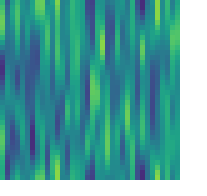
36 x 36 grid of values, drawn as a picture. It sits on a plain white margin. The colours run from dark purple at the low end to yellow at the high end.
The middle left is the ninth with the lowest average. Streaks run downward. Overall the values sit about 50% of the way up the scale.
